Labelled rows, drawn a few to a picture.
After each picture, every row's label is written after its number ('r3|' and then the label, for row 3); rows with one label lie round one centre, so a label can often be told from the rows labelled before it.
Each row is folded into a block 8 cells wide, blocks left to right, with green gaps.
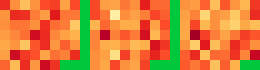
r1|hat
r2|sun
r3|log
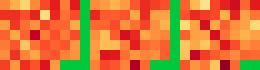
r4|hat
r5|hat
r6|hat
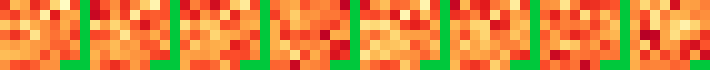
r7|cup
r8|cup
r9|cup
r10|sun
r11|cup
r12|cup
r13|hat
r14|log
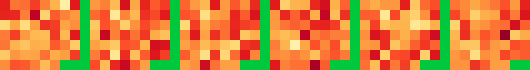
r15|cup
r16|sun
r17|sun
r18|hat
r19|log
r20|sun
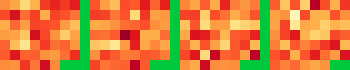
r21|hat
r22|hat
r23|log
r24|log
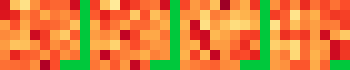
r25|hat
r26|hat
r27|log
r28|sun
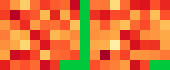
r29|hat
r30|hat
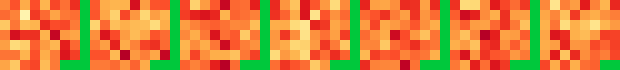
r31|sun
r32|log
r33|hat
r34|cup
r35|hat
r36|hat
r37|log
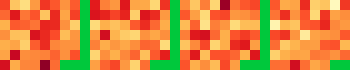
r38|hat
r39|cup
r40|log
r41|cup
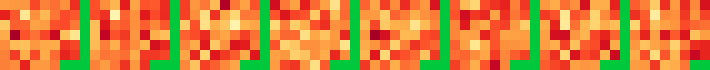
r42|sun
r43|sun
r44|log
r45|cup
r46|log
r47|hat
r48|log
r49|sun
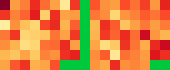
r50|cup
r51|sun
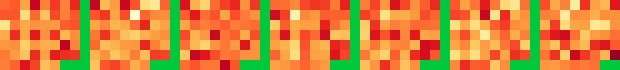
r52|sun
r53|cup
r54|hat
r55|sun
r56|sun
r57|cup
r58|log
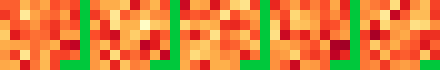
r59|sun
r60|log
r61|cup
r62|sun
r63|log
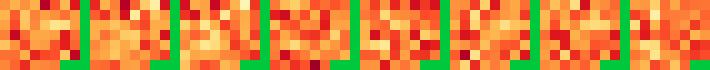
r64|log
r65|cup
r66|cup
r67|hat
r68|sun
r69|log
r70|log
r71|sun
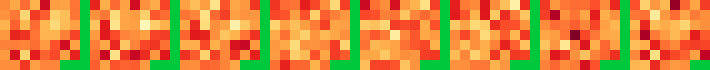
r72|log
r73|log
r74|log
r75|cup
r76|cup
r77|cup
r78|hat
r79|log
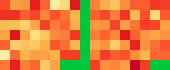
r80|cup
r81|hat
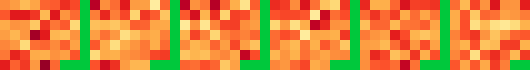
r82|hat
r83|cup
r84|cup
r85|cup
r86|hat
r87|log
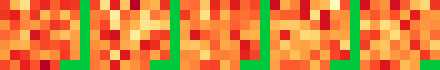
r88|hat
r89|log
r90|sun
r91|cup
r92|cup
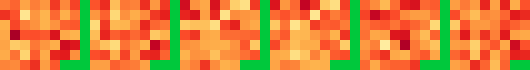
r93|sun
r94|sun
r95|cup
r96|cup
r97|hat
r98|sun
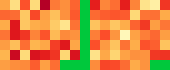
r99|log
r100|cup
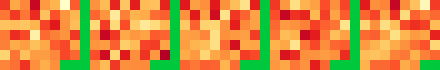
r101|cup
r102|log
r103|cup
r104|hat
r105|cup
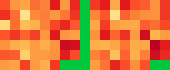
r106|sun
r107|sun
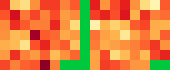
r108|hat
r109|cup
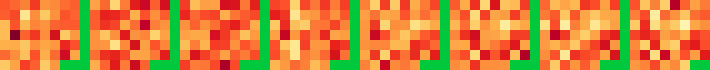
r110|sun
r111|hat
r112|hat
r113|sun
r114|log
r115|log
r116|log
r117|log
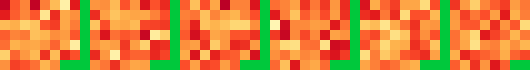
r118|cup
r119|sun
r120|log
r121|sun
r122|cup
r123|hat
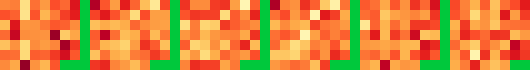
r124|sun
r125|cup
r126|cup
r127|cup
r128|sun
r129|sun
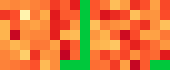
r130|sun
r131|hat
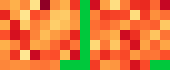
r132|log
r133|hat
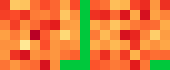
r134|hat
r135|hat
